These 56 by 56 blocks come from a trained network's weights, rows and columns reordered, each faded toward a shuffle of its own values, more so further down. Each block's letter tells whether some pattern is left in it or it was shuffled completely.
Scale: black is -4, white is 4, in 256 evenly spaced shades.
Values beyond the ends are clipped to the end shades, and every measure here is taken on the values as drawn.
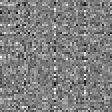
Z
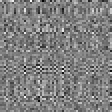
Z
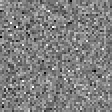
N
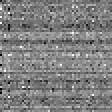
Z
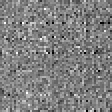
Z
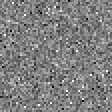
N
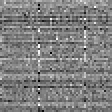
Z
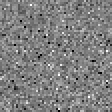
N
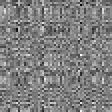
Z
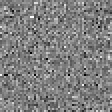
Z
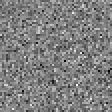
N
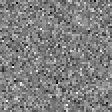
N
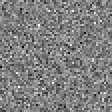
N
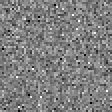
N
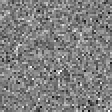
N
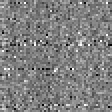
Z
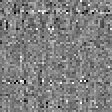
Z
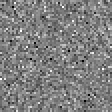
N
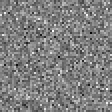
N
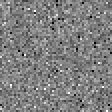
N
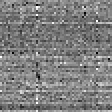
Z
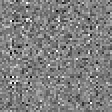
Z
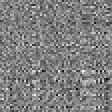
Z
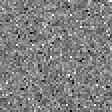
N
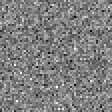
N
